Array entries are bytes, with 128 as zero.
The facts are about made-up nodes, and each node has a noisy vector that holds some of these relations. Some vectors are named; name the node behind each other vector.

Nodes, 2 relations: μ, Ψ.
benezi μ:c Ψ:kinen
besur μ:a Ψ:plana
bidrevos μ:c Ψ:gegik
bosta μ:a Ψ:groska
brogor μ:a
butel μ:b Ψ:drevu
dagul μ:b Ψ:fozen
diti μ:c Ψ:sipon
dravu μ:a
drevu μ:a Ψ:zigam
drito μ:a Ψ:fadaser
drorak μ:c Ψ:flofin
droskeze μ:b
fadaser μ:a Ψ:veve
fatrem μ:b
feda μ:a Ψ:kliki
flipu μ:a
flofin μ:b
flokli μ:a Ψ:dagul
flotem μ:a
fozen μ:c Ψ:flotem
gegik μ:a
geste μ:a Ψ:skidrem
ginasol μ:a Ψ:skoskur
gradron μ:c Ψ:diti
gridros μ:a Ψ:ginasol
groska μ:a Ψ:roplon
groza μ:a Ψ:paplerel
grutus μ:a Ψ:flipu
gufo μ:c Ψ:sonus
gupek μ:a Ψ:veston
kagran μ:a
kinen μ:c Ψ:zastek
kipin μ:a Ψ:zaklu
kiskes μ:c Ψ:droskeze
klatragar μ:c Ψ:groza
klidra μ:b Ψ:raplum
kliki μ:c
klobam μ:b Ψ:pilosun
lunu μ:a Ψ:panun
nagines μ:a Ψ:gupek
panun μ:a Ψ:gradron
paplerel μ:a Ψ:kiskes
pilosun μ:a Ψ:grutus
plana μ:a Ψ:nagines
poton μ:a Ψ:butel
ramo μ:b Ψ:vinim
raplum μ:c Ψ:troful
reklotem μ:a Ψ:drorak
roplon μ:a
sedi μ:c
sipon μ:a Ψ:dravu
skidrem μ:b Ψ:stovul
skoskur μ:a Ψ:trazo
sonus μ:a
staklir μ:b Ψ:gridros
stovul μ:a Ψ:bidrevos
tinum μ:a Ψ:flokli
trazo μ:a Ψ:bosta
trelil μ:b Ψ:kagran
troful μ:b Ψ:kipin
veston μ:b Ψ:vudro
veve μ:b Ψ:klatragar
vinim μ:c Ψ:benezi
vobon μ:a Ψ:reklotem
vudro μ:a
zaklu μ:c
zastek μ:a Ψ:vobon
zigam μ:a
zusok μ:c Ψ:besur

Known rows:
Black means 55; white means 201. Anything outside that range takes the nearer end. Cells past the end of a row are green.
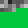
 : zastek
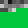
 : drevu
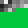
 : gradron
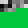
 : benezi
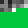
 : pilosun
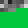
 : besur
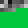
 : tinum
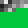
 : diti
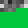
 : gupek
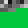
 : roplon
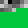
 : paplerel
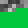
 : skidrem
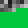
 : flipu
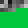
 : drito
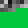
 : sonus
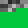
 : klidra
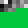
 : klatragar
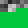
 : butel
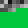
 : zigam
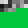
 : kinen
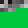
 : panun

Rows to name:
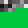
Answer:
raplum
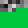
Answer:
flofin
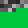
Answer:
troful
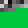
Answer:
flotem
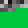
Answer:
dravu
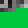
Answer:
fadaser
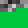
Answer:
staklir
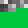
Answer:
drorak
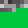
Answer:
vobon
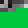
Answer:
kipin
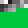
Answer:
kiskes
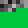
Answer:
veve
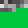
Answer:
reklotem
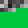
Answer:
stovul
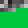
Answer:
geste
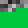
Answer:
trelil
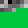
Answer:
groza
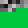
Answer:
droskeze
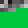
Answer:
lunu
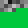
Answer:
dagul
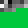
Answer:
flokli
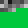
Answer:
poton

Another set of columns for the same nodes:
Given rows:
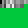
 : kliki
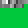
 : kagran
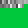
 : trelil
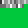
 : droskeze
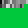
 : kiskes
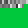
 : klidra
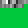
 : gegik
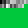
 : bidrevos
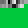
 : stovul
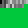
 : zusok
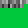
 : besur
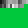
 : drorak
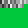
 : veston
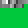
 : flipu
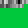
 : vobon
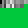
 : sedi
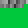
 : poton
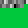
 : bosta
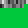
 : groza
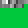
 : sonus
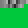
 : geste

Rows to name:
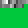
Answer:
roplon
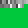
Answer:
staklir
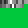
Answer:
fozen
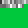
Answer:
flofin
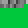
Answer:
drito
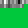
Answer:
zastek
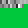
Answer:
ramo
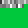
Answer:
fatrem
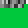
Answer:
kipin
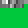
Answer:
vudro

